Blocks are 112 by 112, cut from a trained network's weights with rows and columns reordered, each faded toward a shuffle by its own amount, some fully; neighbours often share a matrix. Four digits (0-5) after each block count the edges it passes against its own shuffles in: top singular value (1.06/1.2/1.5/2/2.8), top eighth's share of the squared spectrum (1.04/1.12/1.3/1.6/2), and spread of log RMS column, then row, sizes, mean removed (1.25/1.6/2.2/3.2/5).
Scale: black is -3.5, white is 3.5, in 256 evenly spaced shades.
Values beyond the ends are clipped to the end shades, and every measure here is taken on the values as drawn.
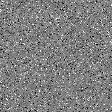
2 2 0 1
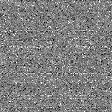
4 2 0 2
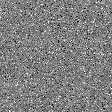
2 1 0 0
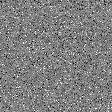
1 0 0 0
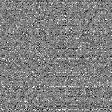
4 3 1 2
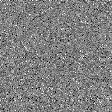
3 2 0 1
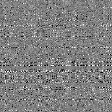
4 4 2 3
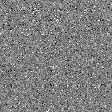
3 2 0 1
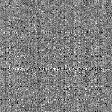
3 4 2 3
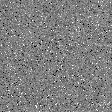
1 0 0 0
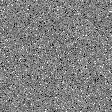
0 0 0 0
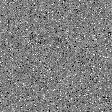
1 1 0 0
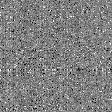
3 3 1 2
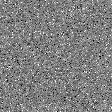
0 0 0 0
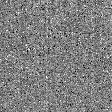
2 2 0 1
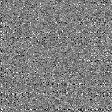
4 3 1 2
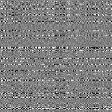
5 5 2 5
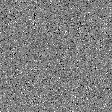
2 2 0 0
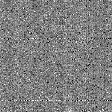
3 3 1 2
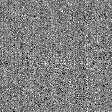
3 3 1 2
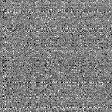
4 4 2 3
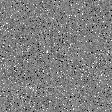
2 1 0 0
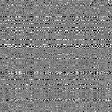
5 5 2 4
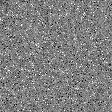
1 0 0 0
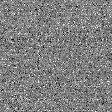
3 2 1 1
